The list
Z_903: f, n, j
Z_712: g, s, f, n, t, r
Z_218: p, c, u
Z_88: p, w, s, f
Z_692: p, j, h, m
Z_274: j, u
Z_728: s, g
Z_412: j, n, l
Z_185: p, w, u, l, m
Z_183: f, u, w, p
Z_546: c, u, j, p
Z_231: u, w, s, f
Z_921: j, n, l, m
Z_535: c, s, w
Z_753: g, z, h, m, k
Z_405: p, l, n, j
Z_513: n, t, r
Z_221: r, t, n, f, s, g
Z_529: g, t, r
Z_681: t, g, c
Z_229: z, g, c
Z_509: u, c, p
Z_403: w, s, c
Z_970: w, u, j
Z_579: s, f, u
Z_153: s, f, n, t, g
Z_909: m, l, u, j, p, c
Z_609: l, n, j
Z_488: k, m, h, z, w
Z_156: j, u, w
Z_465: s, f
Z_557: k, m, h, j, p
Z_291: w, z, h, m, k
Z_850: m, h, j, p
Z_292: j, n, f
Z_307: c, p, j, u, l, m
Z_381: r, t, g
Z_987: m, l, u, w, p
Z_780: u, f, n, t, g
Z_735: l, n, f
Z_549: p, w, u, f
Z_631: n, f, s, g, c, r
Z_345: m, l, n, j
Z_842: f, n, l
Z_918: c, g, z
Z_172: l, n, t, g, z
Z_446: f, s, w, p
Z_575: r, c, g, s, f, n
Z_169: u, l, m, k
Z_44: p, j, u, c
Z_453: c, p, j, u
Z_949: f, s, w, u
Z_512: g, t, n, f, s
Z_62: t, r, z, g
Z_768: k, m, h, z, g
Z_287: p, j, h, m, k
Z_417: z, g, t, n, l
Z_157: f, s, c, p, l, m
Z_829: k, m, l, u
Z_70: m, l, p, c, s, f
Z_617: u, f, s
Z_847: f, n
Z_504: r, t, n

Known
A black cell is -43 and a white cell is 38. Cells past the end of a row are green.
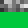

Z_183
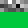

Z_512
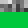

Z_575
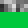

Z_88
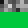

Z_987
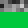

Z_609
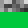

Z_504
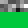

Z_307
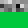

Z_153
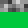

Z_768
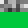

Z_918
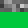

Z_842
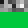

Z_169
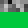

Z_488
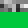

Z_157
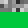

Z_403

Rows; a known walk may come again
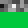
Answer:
Z_405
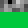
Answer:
Z_557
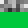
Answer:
Z_918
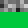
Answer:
Z_70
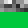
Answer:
Z_221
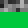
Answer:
Z_345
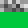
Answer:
Z_681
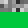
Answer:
Z_403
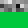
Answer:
Z_153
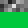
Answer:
Z_287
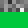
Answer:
Z_291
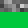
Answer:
Z_842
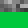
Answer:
Z_847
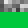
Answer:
Z_949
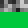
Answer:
Z_909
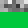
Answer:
Z_62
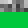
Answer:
Z_575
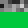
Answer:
Z_609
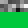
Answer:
Z_307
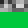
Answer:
Z_829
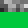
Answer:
Z_549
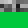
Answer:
Z_631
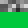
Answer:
Z_44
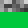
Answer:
Z_504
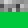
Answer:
Z_465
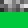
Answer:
Z_183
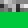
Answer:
Z_157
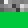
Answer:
Z_231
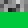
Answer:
Z_753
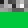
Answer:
Z_169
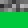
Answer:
Z_292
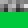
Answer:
Z_218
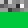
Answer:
Z_417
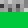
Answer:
Z_728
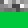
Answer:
Z_617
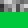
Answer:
Z_446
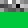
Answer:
Z_512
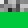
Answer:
Z_229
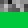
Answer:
Z_488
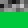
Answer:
Z_412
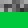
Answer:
Z_513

